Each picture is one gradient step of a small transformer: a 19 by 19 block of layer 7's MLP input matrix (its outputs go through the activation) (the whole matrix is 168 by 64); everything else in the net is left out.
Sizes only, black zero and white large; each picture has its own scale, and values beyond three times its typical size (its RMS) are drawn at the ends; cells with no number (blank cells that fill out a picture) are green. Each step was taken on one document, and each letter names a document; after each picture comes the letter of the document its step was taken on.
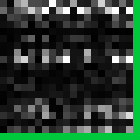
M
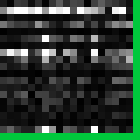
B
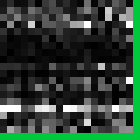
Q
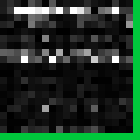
B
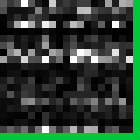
B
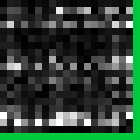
Q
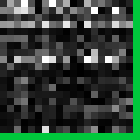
M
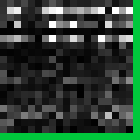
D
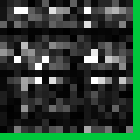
M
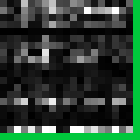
B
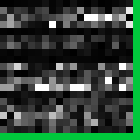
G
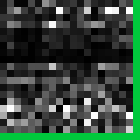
G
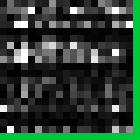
M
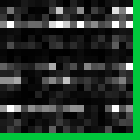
G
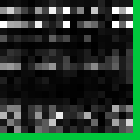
Q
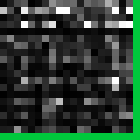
M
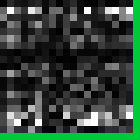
G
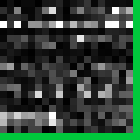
Q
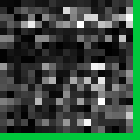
G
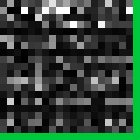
D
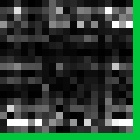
Q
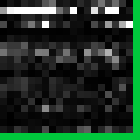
B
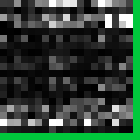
G
